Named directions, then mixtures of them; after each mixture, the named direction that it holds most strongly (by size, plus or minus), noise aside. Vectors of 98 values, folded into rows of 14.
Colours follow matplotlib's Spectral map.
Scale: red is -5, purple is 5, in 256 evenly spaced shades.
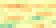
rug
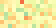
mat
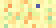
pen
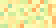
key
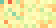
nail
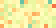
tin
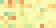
nail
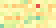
rug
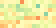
rug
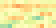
rug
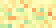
mat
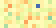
pen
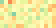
key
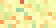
mat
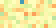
mat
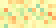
key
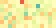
mat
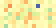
pen
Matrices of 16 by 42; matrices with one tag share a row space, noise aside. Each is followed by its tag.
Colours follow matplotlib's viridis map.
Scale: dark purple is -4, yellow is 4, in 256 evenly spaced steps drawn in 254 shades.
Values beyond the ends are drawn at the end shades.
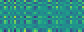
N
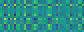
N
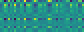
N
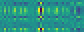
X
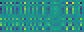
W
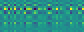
N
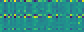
N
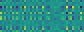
W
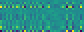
W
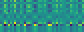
N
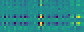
X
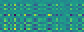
N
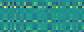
N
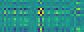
X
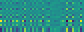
W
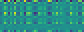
N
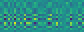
N
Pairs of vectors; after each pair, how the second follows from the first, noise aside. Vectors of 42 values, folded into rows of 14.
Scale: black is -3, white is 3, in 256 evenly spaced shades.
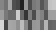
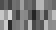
shuffled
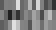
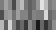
wrapped around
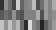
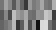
shuffled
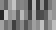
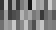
wrapped around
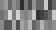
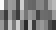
shuffled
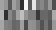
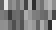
wrapped around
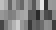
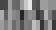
shuffled
